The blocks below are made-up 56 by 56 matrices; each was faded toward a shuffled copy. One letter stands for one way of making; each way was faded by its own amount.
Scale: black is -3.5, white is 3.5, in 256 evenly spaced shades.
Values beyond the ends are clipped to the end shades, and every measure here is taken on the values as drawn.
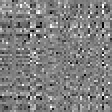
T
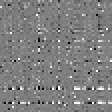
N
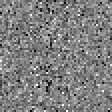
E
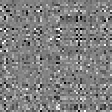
T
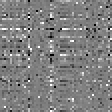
N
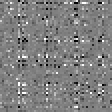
N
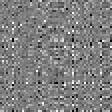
T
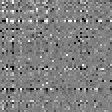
N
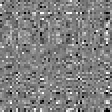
T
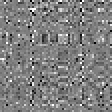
T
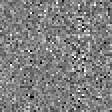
E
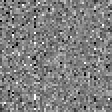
E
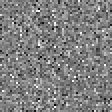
E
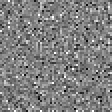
E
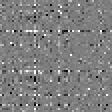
N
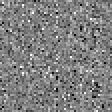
E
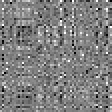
T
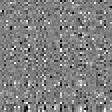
T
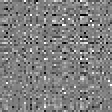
T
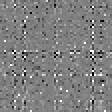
N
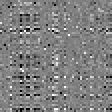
N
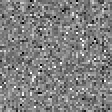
E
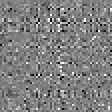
T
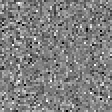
E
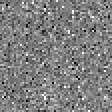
E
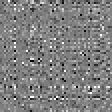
T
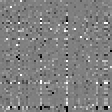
N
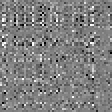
T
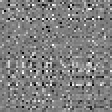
T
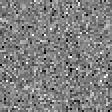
E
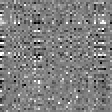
T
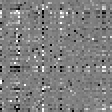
N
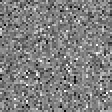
E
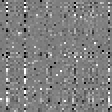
N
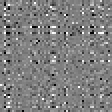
N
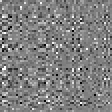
T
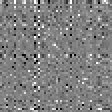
N
